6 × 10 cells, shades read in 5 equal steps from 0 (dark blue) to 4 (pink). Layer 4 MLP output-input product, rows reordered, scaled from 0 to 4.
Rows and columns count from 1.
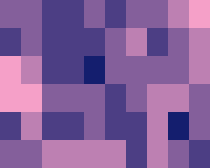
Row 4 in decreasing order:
4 4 3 3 2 2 2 2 2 1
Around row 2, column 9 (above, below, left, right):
3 2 1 3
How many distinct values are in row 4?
4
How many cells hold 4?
4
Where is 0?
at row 3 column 5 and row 5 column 9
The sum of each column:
14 16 9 9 10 10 11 14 12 15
